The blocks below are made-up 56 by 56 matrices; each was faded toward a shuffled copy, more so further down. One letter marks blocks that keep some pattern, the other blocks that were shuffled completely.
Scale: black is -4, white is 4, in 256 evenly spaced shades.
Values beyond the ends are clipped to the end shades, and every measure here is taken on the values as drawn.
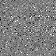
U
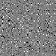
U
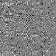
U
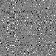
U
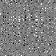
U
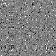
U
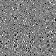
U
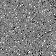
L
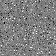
L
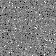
L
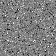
L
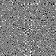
U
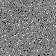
L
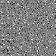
U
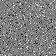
L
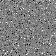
L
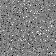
L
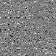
U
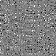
U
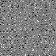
U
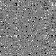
U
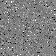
L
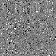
U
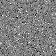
L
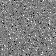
L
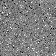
L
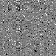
U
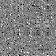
U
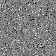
L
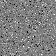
L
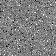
L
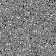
L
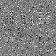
U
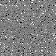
U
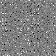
U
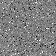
L
